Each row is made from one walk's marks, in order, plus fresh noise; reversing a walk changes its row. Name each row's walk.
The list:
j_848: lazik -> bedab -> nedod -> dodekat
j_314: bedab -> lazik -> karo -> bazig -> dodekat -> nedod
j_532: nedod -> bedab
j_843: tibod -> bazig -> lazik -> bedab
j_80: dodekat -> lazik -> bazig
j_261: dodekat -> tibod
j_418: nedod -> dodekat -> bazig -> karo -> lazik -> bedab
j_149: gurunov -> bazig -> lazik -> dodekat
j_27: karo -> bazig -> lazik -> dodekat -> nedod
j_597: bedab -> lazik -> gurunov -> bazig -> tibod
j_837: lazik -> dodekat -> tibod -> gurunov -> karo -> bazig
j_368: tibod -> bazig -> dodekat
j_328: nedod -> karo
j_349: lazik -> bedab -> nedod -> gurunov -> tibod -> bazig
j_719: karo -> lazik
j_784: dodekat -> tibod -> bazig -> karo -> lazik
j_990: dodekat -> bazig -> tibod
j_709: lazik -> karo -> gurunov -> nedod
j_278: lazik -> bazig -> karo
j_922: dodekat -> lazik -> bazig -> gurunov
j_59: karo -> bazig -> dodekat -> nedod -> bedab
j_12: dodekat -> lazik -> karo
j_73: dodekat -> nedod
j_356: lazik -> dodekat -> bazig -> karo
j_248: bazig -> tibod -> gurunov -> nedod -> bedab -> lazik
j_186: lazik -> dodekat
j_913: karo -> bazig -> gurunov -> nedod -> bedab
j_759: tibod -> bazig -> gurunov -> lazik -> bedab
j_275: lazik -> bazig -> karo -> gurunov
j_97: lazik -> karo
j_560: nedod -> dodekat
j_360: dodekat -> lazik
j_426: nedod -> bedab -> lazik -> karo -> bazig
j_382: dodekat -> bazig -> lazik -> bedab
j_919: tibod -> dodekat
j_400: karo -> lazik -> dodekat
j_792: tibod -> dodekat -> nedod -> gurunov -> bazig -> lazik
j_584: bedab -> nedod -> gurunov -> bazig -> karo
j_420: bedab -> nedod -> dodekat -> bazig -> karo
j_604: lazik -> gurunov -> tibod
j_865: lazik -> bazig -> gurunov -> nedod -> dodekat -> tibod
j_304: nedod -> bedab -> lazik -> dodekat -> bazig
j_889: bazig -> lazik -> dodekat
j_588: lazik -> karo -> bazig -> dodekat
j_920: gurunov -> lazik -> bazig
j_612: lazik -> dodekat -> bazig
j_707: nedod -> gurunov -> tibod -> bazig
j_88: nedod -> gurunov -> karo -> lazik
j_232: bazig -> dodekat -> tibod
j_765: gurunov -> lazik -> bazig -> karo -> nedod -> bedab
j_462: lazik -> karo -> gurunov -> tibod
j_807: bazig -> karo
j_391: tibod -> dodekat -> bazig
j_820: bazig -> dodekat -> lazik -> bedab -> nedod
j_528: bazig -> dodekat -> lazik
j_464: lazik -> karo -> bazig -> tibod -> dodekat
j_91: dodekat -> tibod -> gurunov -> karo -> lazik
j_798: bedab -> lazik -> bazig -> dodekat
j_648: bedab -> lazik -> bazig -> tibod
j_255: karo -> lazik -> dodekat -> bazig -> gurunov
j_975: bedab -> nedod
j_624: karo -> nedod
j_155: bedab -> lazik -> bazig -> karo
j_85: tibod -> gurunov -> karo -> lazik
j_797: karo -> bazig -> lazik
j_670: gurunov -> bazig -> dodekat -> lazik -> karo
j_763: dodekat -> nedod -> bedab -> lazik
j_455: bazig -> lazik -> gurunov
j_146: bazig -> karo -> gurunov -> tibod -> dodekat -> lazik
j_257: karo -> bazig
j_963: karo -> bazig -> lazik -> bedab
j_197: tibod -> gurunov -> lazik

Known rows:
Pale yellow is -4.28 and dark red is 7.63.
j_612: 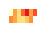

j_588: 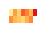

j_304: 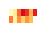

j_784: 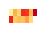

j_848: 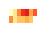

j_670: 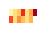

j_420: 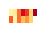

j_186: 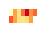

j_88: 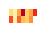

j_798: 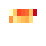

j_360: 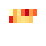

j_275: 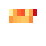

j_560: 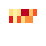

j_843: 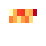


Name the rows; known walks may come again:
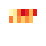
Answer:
j_304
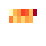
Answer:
j_820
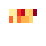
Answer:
j_584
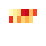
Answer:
j_763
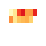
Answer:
j_349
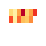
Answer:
j_88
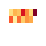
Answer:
j_59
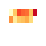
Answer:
j_798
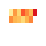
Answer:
j_588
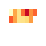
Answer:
j_186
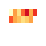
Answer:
j_80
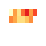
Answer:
j_612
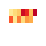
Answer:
j_418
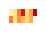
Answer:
j_765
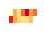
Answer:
j_360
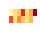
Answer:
j_670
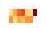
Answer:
j_963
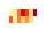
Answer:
j_420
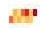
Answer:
j_382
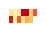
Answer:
j_73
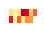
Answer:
j_560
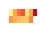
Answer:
j_275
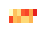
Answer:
j_922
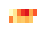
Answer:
j_848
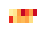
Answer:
j_792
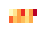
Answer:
j_149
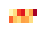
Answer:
j_759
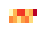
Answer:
j_843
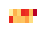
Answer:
j_784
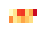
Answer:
j_597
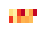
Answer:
j_707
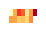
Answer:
j_455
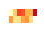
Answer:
j_648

